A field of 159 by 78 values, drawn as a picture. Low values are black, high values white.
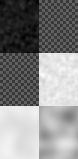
The table splits into 3 rows of 2 panels. Panel 1,1: very low, blotchy, faint in contrast. Panel 1,2: low, checkered. Panel 2,1: low, checkered. Panel 2,2: very high, blotchy, faint in contrast. Panel 3,1: very high, smooth, faint in contrast. Panel 3,2: high, smooth.
